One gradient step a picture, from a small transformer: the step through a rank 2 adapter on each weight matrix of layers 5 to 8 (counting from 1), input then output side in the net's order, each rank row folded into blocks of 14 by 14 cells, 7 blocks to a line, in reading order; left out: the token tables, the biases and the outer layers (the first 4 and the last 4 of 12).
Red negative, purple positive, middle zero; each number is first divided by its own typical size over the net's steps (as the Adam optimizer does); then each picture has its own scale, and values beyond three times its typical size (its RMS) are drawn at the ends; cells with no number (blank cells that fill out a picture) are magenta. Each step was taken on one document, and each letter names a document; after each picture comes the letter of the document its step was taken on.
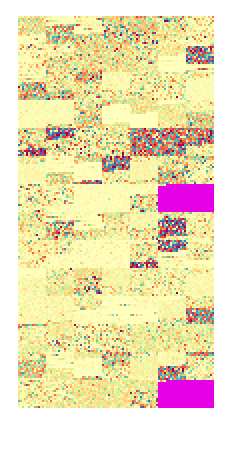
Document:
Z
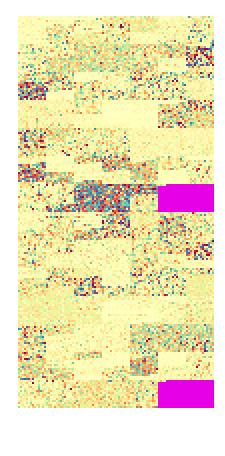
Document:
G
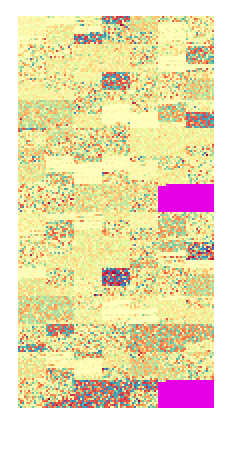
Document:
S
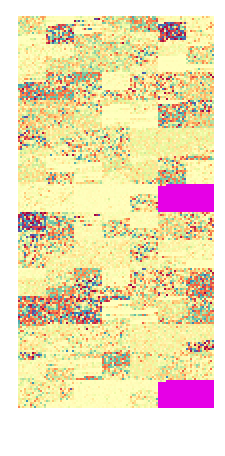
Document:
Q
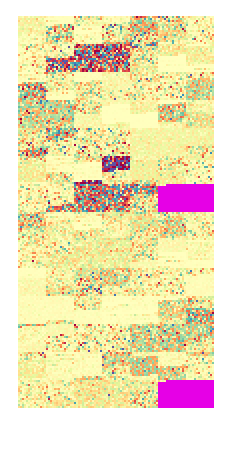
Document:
Z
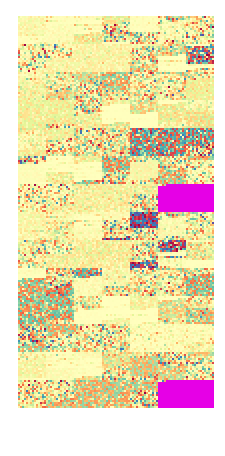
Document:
S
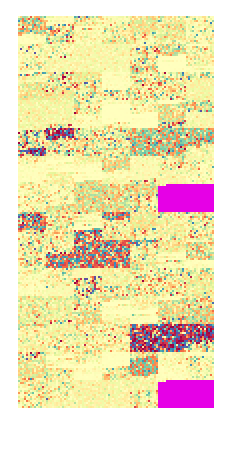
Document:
Z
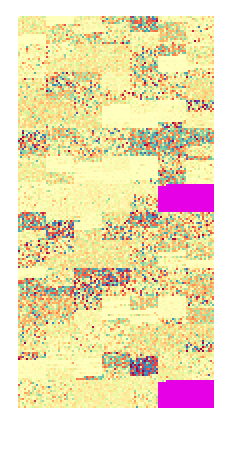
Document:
Q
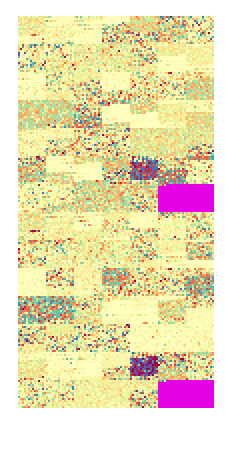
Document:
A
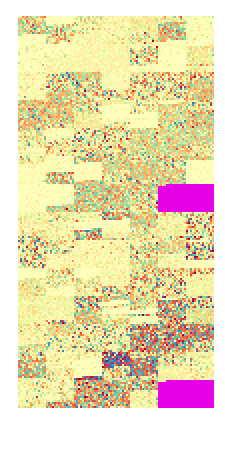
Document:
Q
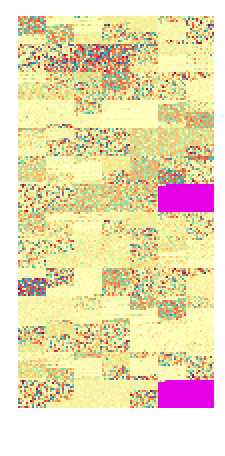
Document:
S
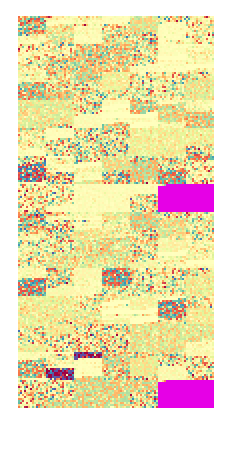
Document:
S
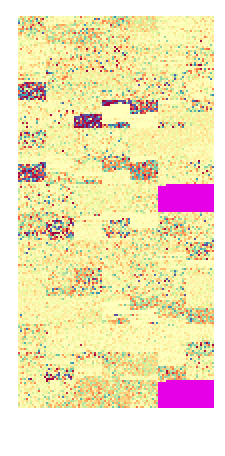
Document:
G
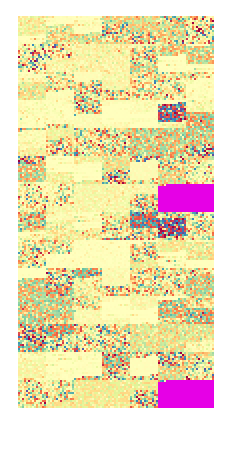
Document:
S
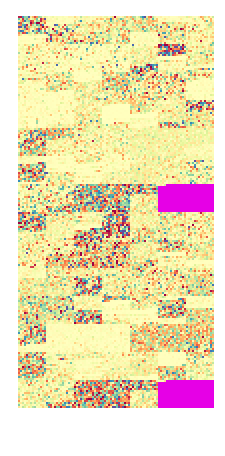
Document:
G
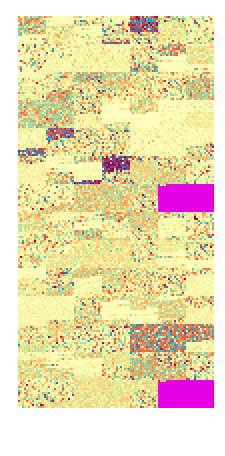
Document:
A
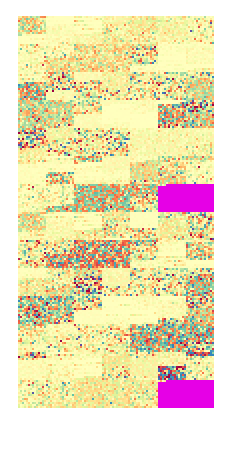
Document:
Z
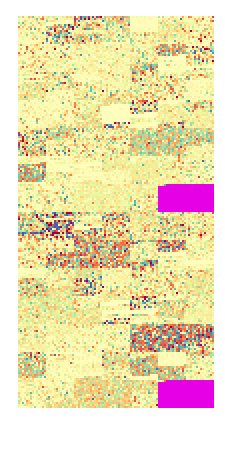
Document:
Z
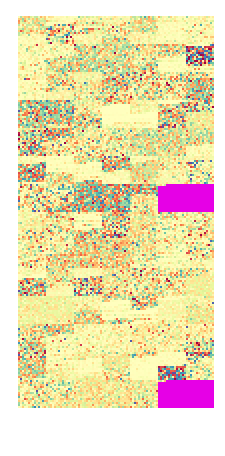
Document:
G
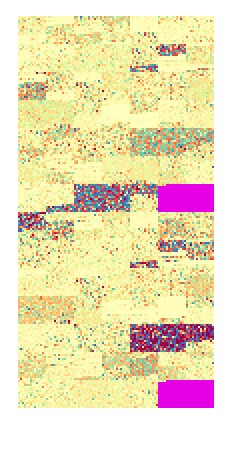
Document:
Z
